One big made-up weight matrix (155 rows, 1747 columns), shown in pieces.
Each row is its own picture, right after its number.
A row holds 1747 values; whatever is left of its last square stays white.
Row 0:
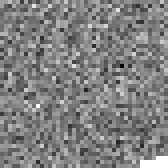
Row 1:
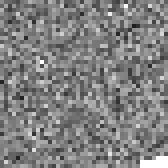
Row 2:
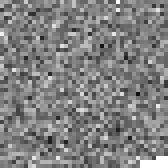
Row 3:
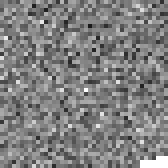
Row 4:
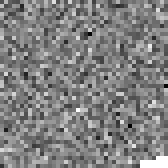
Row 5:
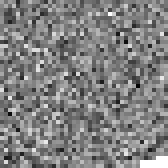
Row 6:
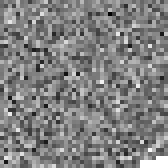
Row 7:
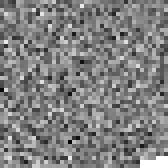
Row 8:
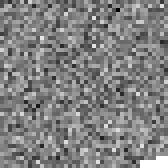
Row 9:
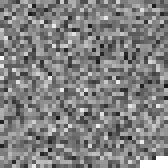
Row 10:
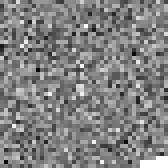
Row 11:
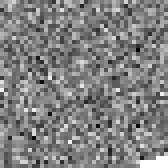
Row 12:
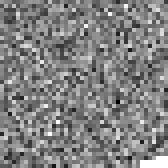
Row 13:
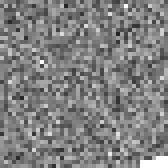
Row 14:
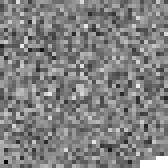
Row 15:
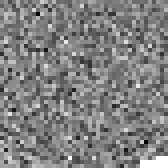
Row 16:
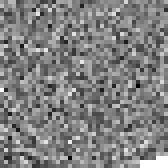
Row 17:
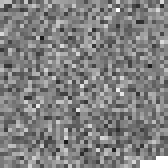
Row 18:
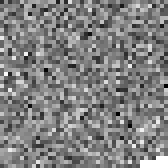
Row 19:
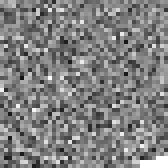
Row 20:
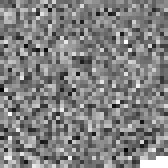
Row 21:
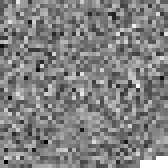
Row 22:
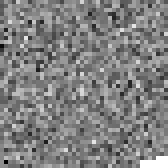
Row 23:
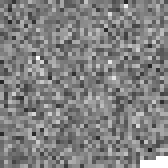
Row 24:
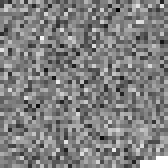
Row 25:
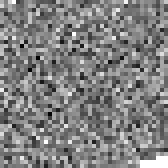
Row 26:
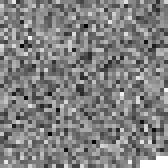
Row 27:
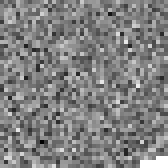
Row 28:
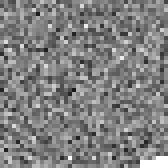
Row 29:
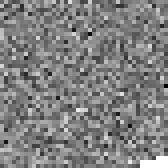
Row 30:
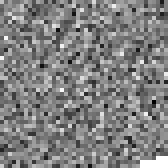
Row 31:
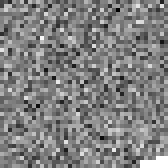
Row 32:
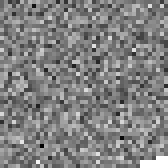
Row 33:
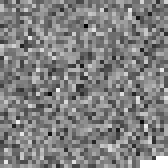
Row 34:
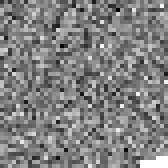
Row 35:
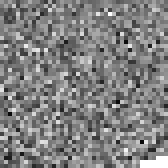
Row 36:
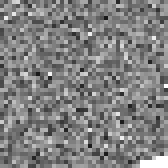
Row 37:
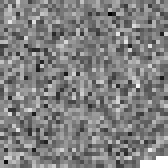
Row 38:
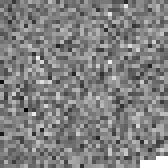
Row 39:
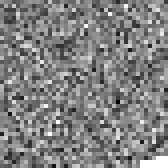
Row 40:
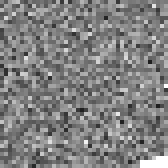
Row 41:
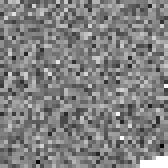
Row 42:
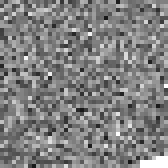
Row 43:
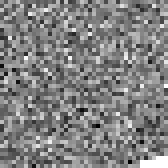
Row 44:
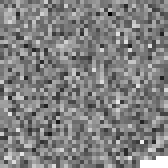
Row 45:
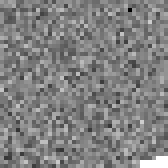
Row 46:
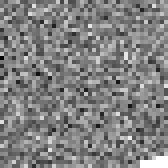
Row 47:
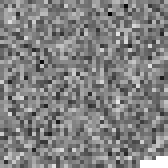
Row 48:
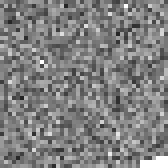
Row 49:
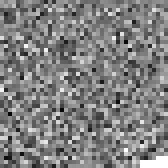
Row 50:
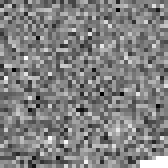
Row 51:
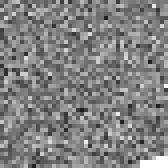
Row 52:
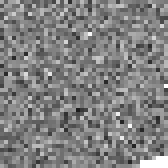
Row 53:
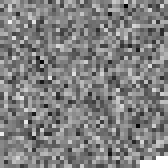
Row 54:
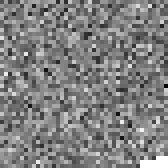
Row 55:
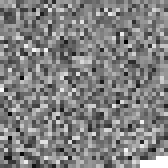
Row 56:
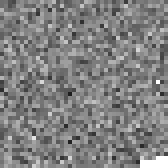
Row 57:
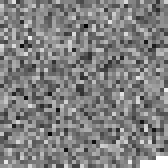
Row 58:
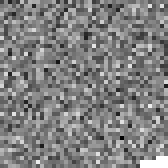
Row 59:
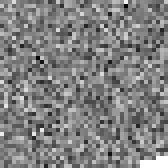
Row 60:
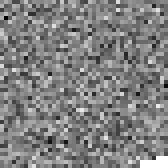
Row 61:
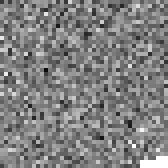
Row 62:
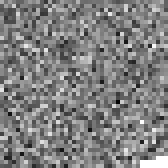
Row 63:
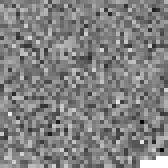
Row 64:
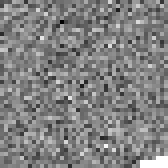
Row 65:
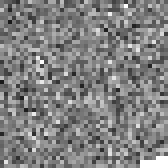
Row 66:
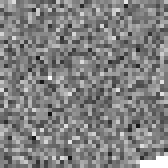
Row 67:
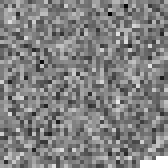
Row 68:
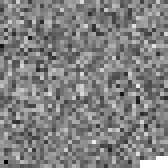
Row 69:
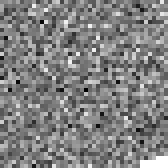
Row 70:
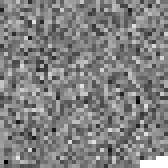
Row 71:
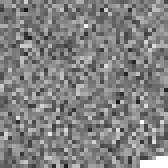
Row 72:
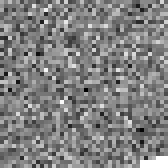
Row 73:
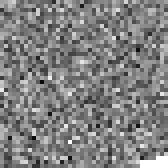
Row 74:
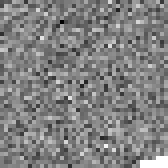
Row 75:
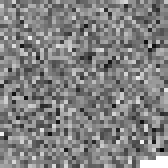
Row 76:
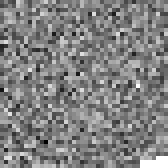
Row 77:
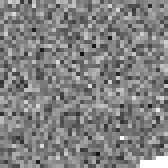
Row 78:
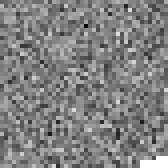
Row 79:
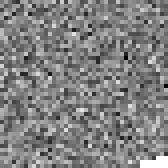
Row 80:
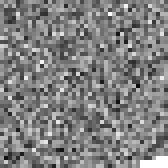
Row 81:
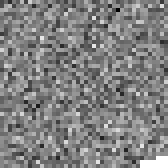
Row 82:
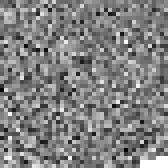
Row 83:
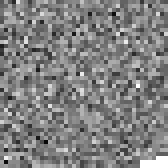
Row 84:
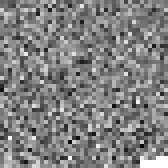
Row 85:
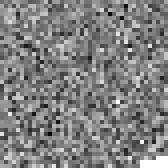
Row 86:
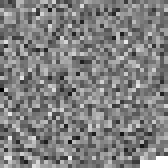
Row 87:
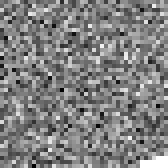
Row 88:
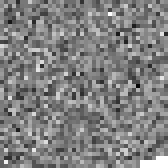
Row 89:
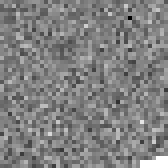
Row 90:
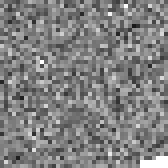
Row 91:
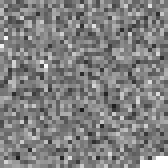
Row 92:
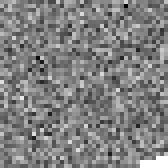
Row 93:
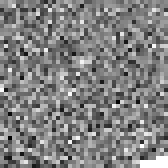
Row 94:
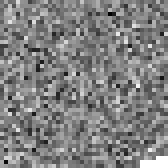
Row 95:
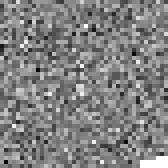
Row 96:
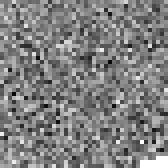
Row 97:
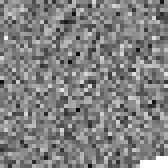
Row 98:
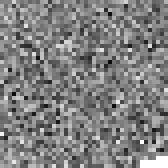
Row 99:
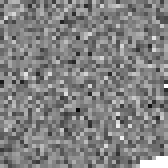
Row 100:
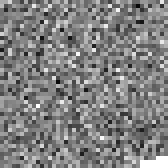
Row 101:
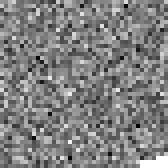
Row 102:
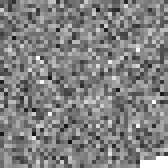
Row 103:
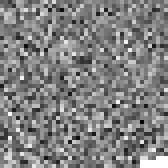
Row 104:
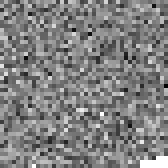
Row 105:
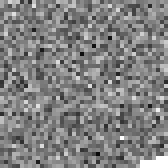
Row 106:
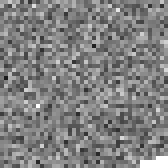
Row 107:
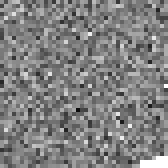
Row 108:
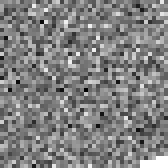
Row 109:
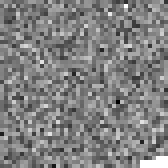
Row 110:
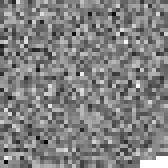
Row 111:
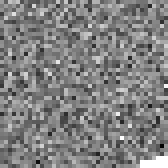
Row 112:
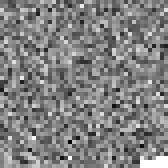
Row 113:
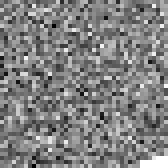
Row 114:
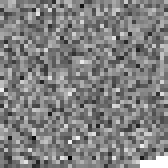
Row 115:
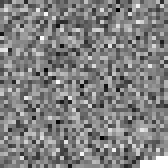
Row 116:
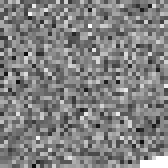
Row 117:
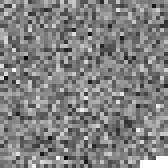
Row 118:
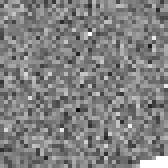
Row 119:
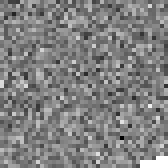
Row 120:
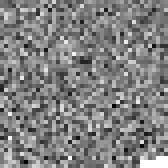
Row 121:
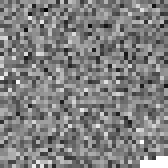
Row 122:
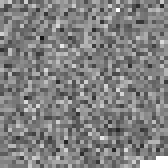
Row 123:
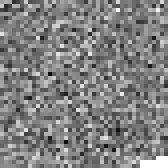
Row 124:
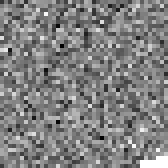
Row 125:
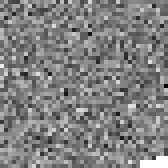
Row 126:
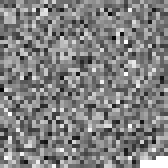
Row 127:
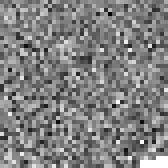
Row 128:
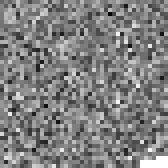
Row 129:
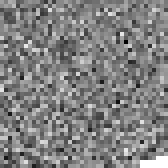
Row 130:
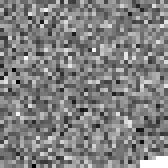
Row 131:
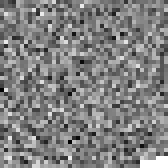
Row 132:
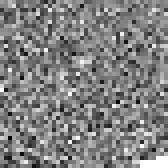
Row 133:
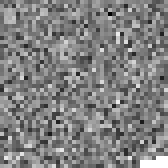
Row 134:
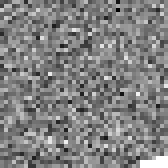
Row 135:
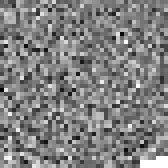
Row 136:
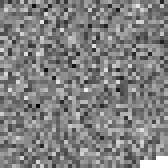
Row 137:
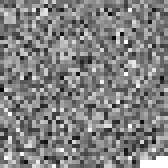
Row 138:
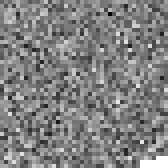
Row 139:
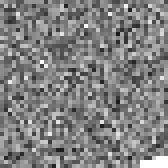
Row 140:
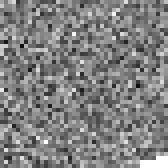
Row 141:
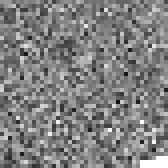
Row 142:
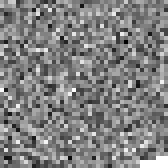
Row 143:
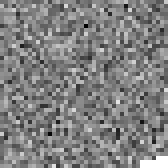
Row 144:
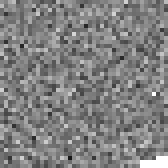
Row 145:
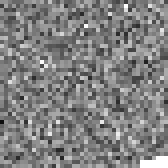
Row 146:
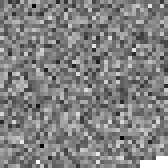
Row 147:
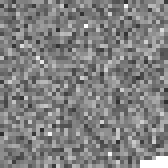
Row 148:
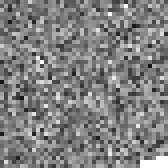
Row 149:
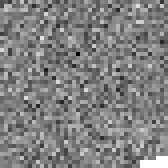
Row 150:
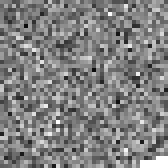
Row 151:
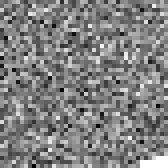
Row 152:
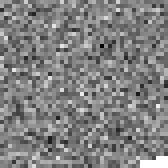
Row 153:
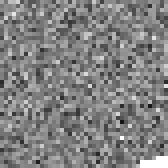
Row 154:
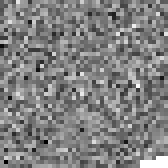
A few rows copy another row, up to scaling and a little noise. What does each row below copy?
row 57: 26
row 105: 77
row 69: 108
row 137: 126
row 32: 146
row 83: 110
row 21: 154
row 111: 41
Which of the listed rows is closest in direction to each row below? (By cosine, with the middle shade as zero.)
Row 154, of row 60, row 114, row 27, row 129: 27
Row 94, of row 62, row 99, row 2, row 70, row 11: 70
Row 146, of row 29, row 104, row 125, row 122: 125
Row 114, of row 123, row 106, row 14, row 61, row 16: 16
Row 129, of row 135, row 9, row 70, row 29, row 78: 70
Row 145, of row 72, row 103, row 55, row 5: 5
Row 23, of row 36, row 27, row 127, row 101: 36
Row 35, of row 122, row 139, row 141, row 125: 141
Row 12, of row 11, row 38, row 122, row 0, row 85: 38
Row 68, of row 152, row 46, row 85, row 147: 147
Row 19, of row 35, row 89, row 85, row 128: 35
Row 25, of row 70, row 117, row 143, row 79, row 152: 143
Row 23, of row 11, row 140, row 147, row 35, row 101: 147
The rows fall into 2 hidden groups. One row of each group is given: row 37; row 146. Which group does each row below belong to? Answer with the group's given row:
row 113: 146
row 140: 37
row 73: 37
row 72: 146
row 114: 37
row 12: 37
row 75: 37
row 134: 146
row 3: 146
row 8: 146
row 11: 37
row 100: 146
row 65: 37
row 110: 37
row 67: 37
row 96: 37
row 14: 37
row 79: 146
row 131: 37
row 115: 146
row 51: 146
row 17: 146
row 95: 37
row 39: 37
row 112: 37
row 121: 146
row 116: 146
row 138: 37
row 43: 146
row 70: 37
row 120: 37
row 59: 37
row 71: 37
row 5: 37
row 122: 146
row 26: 37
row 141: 37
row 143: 37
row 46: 146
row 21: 37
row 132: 37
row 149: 146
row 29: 146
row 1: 37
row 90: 37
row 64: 146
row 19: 37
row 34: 146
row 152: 146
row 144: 37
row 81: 146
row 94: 37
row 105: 146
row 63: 37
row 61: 146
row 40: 146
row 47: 37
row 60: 146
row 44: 37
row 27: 37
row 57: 37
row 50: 146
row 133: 37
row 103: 37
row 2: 146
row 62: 37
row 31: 146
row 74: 146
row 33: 37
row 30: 146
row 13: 37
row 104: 146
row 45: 37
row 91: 37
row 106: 146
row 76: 37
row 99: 146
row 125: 146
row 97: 146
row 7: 37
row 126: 37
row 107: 146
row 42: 146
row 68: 37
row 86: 37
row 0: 146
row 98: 37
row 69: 146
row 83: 37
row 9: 146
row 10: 37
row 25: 37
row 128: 37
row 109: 37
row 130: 146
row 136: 146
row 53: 37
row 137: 37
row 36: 146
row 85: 37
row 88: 37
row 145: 37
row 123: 146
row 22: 37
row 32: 146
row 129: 37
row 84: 37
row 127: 37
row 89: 37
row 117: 146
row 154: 37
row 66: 37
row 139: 37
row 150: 37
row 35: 37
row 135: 37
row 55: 37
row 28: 37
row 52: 146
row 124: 146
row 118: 146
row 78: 37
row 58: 146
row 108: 146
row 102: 37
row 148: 37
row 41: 146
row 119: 146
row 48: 37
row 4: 146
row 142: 37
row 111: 146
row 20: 37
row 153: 146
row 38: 37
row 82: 37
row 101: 37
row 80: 37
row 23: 37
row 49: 37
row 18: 146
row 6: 37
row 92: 37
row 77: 146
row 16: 37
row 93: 37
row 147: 37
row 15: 37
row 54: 146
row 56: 37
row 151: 146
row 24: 146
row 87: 146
